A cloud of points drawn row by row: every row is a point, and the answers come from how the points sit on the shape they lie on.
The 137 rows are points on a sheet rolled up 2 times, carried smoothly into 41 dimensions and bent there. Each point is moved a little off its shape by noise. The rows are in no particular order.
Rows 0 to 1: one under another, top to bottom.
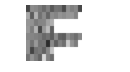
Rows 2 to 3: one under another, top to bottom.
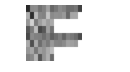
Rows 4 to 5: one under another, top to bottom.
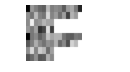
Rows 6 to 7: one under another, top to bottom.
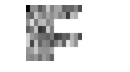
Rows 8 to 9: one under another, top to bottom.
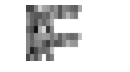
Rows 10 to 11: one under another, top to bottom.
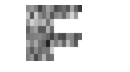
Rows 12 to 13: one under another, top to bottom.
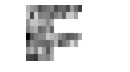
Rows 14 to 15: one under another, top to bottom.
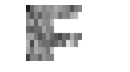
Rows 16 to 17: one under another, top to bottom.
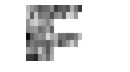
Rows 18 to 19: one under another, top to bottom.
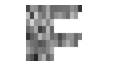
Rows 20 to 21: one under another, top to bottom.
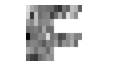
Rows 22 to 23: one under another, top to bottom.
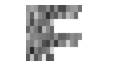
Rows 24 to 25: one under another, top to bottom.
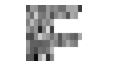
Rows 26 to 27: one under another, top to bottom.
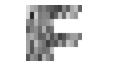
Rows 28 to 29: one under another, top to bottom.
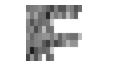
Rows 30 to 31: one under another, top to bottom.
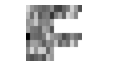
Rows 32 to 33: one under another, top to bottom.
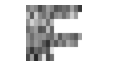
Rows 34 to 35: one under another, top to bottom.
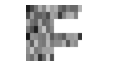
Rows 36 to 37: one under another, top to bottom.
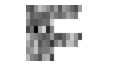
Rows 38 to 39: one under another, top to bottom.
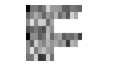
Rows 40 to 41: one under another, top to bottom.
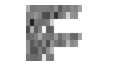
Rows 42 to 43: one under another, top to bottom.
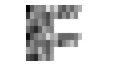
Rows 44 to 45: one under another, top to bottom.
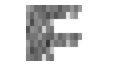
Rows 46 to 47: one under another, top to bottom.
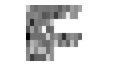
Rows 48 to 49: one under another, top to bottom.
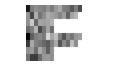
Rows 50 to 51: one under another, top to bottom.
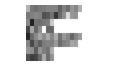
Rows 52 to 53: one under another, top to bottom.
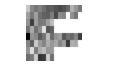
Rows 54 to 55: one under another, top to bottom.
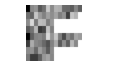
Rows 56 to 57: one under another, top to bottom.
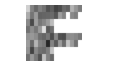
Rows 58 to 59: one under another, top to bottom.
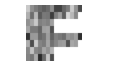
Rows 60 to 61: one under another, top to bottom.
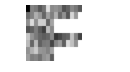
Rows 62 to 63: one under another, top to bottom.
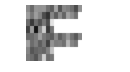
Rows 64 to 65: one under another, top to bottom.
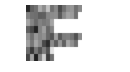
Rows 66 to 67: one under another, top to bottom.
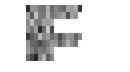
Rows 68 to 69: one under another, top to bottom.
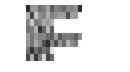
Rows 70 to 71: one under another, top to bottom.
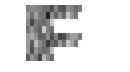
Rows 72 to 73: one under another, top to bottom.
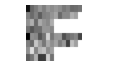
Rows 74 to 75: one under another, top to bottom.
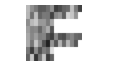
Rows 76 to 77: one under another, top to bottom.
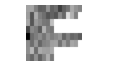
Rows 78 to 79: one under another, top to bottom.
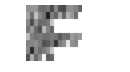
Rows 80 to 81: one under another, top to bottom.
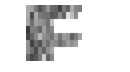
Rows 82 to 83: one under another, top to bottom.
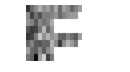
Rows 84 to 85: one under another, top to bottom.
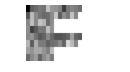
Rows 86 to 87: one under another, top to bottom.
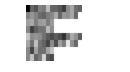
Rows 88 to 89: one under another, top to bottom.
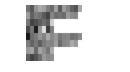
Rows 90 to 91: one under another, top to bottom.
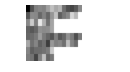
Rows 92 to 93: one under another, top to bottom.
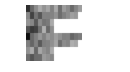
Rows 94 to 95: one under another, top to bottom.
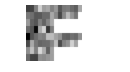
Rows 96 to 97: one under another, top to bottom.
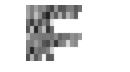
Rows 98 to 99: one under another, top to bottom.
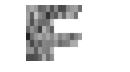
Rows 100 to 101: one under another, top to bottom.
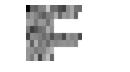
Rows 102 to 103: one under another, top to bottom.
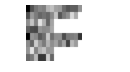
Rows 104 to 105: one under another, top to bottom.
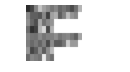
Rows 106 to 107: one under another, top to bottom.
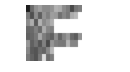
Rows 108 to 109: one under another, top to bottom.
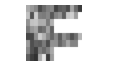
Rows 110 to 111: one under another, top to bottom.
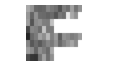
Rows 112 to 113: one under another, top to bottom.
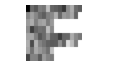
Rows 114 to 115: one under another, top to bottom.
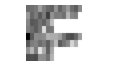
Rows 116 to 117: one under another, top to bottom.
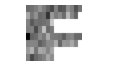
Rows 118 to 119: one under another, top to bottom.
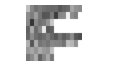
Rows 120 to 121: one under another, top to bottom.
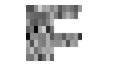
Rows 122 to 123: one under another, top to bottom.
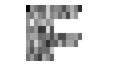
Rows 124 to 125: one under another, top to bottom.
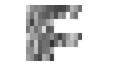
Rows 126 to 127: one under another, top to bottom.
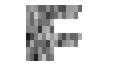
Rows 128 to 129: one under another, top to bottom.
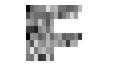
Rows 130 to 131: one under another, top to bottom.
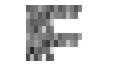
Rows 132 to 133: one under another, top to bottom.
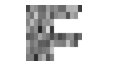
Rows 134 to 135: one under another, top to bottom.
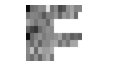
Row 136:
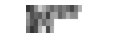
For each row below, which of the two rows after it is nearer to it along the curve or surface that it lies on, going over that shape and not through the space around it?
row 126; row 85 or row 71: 71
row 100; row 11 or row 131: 11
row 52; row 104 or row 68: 104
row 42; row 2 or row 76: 2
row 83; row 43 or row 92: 43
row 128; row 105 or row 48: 48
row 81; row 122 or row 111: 111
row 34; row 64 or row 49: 49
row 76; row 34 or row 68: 68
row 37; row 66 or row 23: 66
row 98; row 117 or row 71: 71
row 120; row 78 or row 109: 109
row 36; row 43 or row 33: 33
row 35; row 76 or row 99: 99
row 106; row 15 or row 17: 15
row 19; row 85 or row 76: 76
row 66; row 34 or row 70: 70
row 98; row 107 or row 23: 107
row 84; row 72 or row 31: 31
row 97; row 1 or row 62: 62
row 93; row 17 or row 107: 107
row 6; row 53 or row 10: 53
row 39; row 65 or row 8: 8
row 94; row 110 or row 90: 90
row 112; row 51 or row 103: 51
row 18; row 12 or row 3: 12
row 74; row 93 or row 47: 93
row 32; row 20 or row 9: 20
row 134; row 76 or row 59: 59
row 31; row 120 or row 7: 120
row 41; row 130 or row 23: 130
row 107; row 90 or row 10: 10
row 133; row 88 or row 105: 105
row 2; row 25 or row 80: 80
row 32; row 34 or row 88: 88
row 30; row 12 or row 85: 12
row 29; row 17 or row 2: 17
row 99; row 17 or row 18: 18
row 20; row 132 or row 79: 79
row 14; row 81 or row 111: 111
